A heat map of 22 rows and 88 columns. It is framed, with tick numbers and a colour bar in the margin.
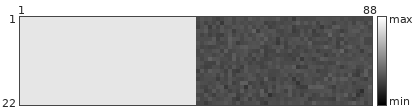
The table splits into one row of 2 panels. Panel 1,1: very high, flat. Panel 1,2: low, fine-grained, faint in contrast.
